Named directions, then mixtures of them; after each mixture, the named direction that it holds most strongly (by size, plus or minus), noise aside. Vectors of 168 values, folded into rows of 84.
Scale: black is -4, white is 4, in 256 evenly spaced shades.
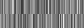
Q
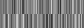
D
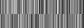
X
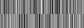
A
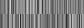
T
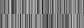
T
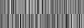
T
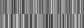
D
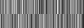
X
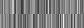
Q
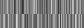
D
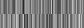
D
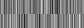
A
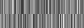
Q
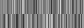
D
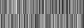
X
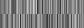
T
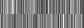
Q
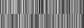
X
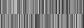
X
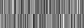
Q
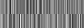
T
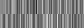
D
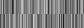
Q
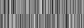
T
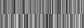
D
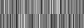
A
